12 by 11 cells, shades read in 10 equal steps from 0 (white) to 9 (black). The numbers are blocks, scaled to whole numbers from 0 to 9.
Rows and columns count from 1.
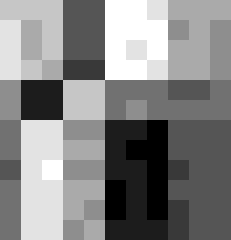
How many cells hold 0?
10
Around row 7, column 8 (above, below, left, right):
5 9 8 6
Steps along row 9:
down down up same up same up down down same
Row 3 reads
1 3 2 6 6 0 1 0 3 3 4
